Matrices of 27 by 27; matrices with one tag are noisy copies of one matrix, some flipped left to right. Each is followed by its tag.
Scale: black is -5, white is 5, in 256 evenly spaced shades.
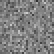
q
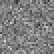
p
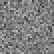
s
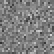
s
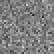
q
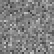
q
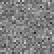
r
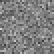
r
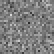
q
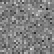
r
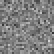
p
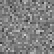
s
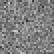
s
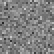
r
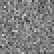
s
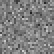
p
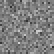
s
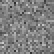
q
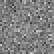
s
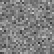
r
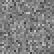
q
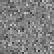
q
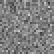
s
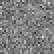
r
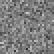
q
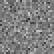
s
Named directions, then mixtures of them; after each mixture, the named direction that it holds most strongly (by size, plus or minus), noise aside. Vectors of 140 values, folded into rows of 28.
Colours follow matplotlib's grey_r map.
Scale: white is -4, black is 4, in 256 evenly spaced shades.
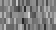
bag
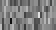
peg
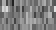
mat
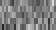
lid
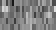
mat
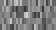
peg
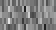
bag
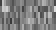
mat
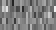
mat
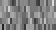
lid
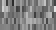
mat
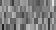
lid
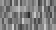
bag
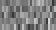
lid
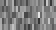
peg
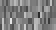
peg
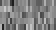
lid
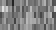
mat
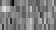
mat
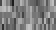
lid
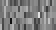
peg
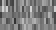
mat
